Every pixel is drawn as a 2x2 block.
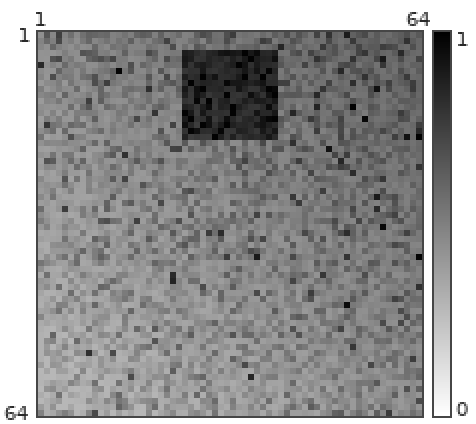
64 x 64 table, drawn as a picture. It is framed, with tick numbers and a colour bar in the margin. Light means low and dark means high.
The ninth with the highest average is the top middle. The bottom left is the ninth with the lowest average. The values are skewed, with a long tail toward high values. An odd patch, higher than its surroundings, sits in the top middle. No regular stripes run through it. There is an overall slope up to the top right.
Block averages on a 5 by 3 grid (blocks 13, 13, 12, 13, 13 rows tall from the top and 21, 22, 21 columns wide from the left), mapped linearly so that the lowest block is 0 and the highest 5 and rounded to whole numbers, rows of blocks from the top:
2 5 3 | 1 3 3 | 1 2 2 | 0 1 2 | 0 1 1
